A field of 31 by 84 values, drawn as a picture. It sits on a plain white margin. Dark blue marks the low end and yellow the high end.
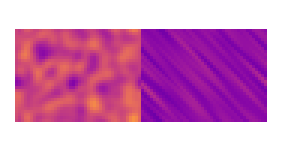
The table splits into one row of 2 panels. Panel 1,1: middling, blotchy. Panel 1,2: low, slanting down to the right, faint in contrast.
